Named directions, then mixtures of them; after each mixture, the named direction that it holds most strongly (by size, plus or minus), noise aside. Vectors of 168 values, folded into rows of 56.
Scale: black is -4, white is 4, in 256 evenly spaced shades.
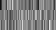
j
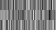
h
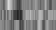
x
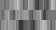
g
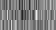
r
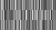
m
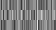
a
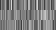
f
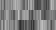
g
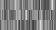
m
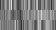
f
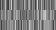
f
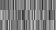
h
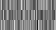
a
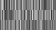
m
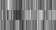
x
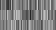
f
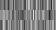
h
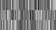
r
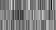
h
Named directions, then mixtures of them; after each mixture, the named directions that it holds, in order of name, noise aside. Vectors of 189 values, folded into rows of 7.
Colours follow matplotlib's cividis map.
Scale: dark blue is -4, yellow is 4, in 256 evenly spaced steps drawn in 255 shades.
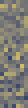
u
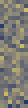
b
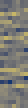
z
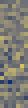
u, z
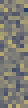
b, u, z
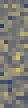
b, u, z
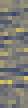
z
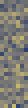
b, u, z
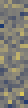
b, u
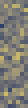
b, u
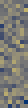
b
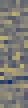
u, z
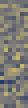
b, u, z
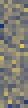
b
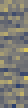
u, z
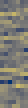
z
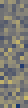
b, u, z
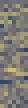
b, z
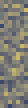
b, u, z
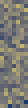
b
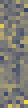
b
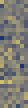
b, u, z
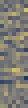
b, z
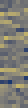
z
